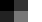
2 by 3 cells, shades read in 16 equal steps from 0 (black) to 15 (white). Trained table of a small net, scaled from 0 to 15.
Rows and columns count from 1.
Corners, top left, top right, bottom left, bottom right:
0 15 2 15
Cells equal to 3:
1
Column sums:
2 10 30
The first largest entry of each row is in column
3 3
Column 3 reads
15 15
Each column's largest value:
2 7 15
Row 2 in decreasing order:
15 7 2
